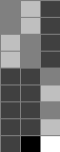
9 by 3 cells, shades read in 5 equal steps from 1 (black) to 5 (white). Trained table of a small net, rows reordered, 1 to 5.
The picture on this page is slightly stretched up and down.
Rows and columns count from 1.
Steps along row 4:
down down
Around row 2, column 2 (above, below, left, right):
4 3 3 2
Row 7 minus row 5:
0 0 0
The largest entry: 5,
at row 9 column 3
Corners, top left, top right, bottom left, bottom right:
3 2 2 5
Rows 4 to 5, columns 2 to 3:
3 2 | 2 3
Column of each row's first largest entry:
2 2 1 1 3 3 3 3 3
